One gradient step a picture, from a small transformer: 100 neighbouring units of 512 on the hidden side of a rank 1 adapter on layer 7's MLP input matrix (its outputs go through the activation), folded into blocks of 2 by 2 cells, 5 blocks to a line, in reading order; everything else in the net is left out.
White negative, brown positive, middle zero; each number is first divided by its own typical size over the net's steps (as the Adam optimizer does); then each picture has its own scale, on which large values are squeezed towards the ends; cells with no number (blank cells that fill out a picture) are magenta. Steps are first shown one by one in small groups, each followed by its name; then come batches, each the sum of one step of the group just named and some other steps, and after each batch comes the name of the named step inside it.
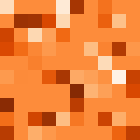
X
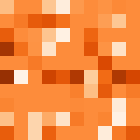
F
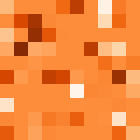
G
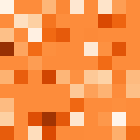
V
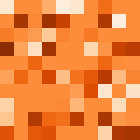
F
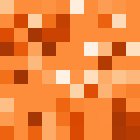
V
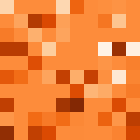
X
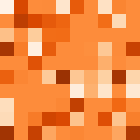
G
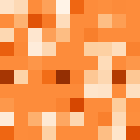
F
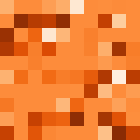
F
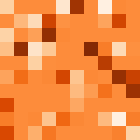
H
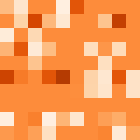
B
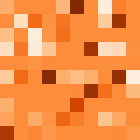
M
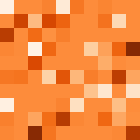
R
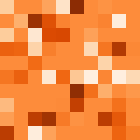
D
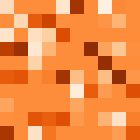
H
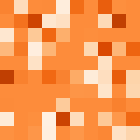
B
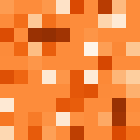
D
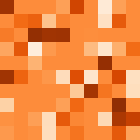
M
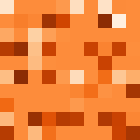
H
